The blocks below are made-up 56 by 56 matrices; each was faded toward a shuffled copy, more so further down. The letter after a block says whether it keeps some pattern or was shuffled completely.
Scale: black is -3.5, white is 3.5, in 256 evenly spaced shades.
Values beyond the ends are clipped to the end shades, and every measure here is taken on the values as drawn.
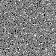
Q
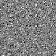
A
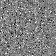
Q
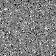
Q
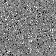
Q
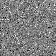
Q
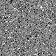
Q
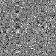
A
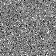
Q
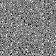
A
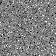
Q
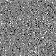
A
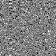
A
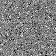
Q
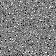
Q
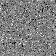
Q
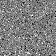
Q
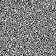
A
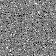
Q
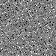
Q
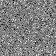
Q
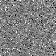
A
